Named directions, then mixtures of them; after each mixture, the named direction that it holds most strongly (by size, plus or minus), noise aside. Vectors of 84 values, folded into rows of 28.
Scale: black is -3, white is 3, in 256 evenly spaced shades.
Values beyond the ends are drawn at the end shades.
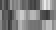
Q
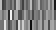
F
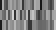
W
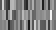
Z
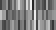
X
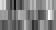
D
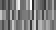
X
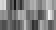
D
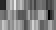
D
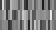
Z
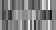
Z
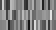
Z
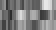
Q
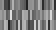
Z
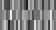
Z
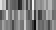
X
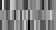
Z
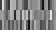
Z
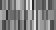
X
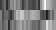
Q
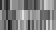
Q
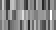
Z
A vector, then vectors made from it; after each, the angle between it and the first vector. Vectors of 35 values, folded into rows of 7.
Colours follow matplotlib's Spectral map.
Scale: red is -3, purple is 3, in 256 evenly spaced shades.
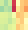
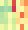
nearly parallel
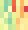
nearly parallel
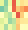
nearly parallel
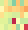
orthogonal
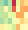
nearly parallel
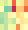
nearly parallel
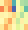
nearly opposite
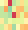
orthogonal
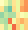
partly aligned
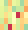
orthogonal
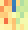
nearly opposite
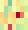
orthogonal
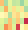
orthogonal
